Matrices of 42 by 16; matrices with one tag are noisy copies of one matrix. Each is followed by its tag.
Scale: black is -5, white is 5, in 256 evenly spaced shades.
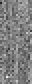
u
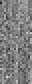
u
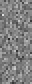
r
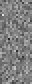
r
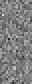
r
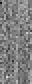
u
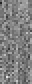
u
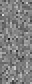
r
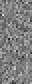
r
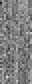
u
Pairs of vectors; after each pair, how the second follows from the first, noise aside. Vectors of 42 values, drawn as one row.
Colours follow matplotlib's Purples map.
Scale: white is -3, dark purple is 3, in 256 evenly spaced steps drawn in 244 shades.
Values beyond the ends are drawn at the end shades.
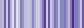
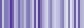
reversed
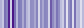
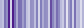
copied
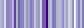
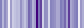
reversed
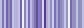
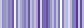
reversed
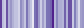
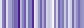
negated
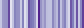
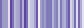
negated
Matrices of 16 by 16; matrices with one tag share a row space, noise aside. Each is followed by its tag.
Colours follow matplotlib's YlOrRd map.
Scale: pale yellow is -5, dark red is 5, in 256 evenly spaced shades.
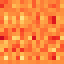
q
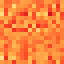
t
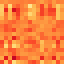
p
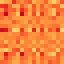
q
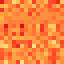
q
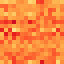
p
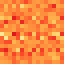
q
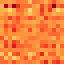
p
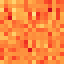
t
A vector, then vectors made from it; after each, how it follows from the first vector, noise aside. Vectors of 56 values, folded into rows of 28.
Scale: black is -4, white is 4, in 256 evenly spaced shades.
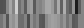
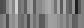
copied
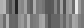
negated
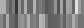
negated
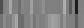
partly zeroed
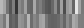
negated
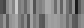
copied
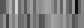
copied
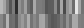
negated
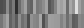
sign-scrambled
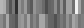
negated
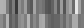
negated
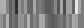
negated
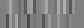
partly zeroed
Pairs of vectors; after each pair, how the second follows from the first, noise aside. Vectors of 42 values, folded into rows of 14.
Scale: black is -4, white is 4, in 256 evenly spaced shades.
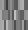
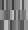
reversed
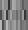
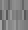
shrunk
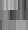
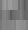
shrunk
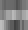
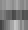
negated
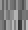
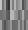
reversed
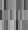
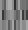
wrapped around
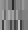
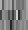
wrapped around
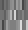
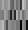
negated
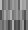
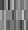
wrapped around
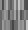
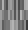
negated
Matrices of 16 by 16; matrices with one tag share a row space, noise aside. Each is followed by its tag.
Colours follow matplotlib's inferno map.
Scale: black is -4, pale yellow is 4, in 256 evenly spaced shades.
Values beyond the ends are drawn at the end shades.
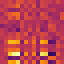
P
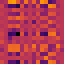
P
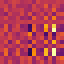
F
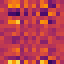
P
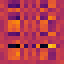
P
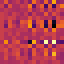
F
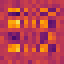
P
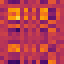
P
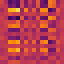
P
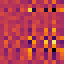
F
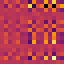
F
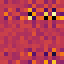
F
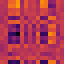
P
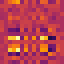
P
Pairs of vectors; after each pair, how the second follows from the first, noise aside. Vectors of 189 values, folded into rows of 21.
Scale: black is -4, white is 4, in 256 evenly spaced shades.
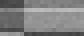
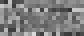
sign-scrambled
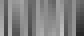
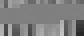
partly zeroed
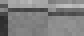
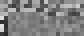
sign-scrambled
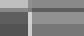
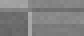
shrunk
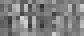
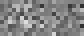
sign-scrambled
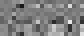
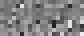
sign-scrambled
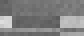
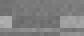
shrunk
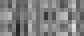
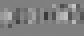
partly zeroed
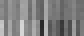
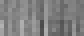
shrunk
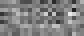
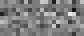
sign-scrambled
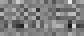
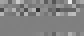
partly zeroed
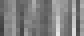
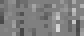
partly zeroed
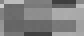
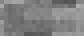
shrunk
